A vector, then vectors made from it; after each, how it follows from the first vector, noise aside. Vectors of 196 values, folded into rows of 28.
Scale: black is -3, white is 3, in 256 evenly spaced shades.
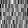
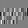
partly zeroed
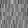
shrunk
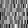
reversed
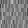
shrunk
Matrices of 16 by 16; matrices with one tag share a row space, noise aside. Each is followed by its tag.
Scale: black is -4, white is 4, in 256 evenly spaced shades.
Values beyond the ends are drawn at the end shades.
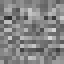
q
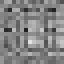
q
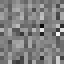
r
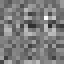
q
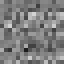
q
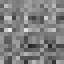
q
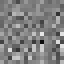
r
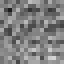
q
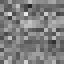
q
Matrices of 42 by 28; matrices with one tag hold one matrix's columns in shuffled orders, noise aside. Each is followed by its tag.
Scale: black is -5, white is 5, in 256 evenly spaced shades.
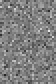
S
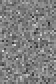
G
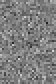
G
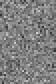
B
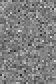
S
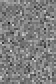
G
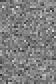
S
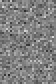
S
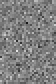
G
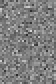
S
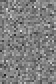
S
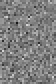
G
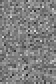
S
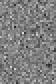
B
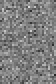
S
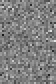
S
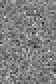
G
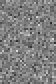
G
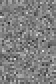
G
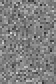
B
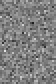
G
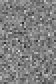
G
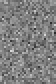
G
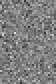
B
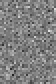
S
